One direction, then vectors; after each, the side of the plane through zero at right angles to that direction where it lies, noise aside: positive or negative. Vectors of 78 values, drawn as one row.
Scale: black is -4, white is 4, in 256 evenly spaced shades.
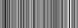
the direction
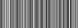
negative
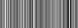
negative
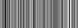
positive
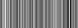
negative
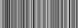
positive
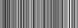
positive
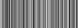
positive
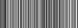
positive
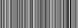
negative
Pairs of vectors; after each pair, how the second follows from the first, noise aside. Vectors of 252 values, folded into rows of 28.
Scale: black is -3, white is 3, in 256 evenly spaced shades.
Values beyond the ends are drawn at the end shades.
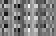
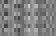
shrunk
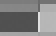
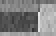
copied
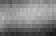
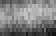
copied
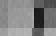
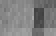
shrunk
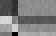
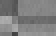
shrunk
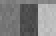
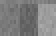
shrunk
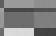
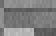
shrunk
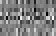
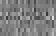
shrunk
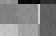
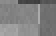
shrunk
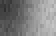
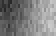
copied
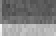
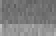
shrunk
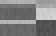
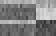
copied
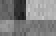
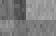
shrunk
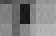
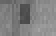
shrunk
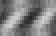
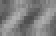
shrunk
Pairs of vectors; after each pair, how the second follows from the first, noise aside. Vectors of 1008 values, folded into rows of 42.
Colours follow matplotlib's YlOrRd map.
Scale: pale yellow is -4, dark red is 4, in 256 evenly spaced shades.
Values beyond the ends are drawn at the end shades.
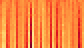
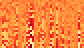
sign-scrambled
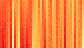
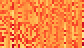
sign-scrambled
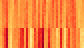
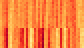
copied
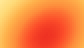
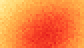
copied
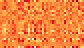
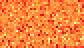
shuffled
